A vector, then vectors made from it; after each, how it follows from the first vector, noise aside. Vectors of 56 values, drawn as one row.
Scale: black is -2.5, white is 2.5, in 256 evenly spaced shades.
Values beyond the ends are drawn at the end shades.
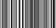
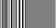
partly zeroed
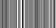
partly zeroed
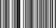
sign-scrambled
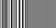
partly zeroed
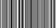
partly zeroed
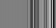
partly zeroed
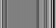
partly zeroed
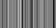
partly zeroed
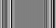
partly zeroed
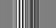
partly zeroed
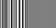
partly zeroed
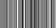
partly zeroed
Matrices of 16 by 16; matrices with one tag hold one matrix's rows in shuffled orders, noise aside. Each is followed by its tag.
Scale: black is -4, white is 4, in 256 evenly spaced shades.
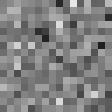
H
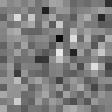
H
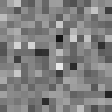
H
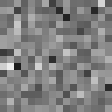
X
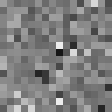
H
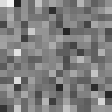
X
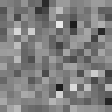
H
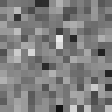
H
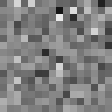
H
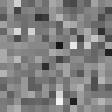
H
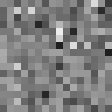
H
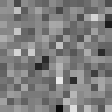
H
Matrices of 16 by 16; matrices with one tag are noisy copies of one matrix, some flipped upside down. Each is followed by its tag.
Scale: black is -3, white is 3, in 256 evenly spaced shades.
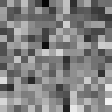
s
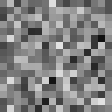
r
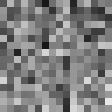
s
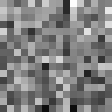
s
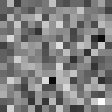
r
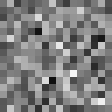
r
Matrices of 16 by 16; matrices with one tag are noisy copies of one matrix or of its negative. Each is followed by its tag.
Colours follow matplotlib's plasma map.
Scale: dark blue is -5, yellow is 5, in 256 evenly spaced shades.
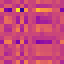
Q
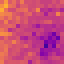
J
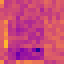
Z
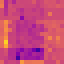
Z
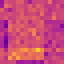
Z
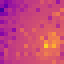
J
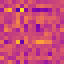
Q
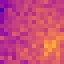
J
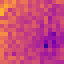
J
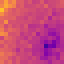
J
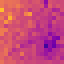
J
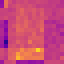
Z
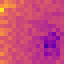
J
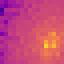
J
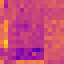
Z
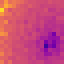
J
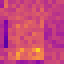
Z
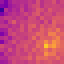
J
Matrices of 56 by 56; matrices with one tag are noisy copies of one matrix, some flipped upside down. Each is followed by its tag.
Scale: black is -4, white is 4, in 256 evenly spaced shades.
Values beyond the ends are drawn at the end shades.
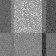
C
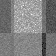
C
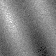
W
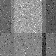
C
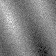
W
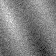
W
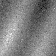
W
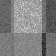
C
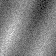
W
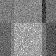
C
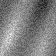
W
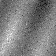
W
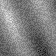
W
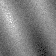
W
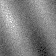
W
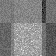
C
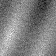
W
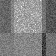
C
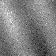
W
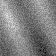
W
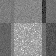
C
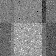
C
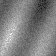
W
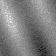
W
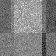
C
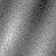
W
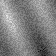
W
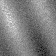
W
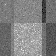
C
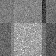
C
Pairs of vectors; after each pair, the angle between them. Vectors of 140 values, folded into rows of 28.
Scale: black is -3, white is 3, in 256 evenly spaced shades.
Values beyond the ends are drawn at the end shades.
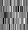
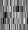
nearly parallel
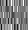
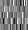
orthogonal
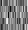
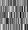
nearly opposite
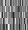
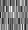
orthogonal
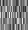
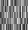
orthogonal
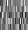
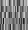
partly aligned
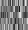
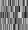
nearly parallel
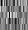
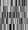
partly opposed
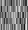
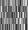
nearly opposite
